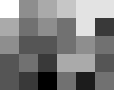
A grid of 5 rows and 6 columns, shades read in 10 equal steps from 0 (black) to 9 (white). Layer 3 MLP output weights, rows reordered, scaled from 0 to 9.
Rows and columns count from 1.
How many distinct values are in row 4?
4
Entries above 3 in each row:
6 5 4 3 2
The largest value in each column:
9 5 6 7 8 8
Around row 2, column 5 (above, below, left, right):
8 5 4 2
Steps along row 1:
down up up up same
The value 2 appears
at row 2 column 6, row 4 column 3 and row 5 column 2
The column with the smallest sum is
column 3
